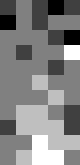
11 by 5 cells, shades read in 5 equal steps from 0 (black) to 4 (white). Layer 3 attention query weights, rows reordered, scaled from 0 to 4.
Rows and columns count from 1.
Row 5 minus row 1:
1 0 1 1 1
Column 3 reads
1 1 2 2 2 3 2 3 3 4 4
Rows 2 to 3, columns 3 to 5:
1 2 2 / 2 1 0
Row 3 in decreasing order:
2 2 2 1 0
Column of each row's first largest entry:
2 2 1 5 1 3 4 2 2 3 3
